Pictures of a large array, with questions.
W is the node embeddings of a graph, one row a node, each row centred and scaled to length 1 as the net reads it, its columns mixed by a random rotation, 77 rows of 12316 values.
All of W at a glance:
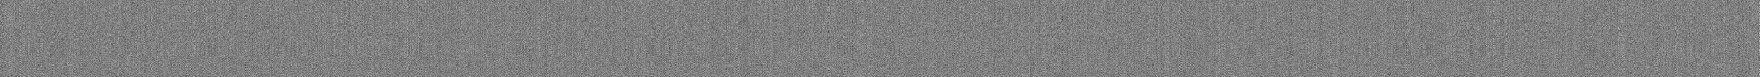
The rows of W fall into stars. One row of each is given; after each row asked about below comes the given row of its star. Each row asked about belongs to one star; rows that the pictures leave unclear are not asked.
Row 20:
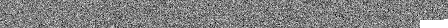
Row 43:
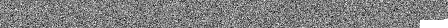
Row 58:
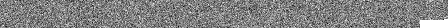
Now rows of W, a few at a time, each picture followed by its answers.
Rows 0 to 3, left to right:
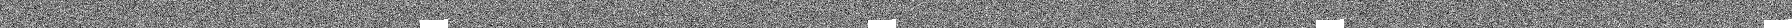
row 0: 58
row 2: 43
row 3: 20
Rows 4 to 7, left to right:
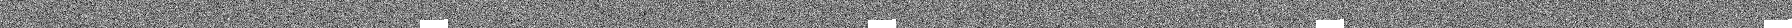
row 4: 58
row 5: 58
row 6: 20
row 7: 20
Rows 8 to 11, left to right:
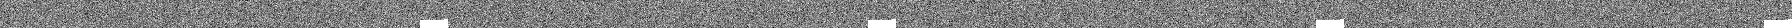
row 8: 20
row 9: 20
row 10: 20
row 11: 43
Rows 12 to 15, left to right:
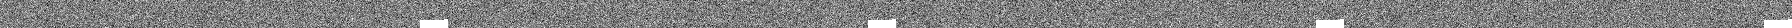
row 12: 58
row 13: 20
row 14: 20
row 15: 58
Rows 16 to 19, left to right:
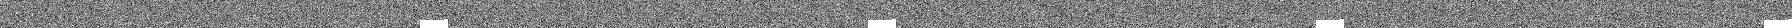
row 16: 58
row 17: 20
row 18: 58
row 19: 20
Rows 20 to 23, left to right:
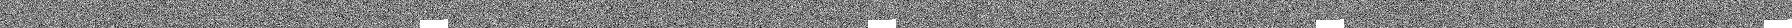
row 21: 20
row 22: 43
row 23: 43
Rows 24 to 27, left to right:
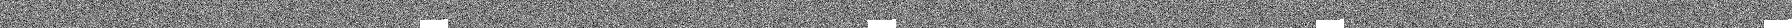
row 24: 20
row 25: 58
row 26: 43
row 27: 43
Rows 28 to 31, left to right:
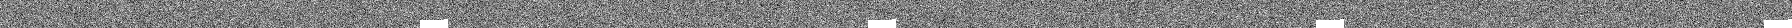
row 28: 43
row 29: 20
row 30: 58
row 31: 58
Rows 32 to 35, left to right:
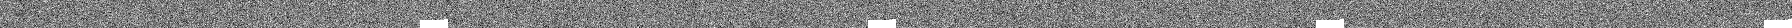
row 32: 58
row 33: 20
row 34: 20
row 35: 20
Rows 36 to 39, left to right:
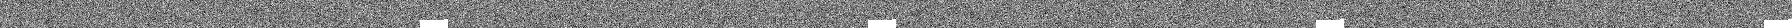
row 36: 58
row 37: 58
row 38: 43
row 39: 43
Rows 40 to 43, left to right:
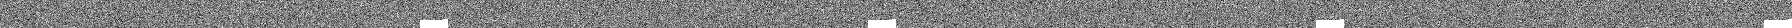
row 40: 20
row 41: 43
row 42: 58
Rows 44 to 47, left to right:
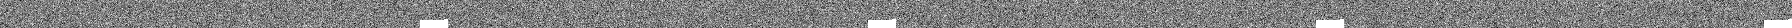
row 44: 58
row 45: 43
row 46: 20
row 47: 43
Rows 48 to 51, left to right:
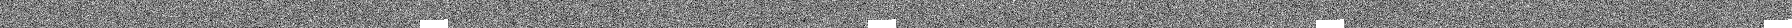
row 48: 43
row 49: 20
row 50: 20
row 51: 43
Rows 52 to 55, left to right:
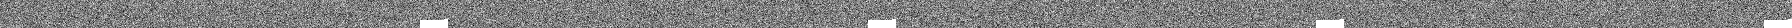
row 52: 20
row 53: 43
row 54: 20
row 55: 43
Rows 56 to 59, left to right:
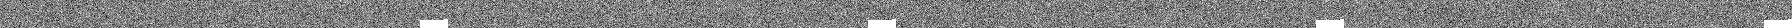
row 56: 58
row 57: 20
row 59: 20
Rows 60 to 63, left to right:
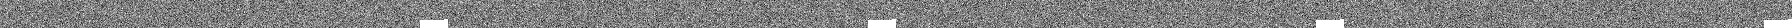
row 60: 58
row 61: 20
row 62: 58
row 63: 20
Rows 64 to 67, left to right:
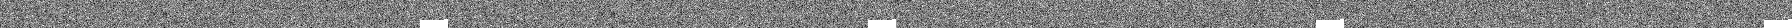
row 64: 58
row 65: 58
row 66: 43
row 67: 58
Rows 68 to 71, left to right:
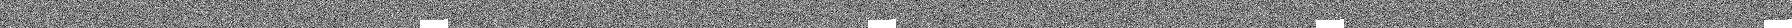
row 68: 20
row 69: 20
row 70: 58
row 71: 20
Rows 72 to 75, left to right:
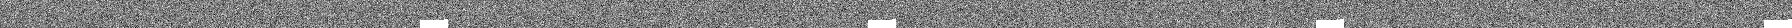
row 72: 58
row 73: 43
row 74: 20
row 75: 58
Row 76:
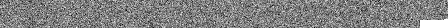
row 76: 43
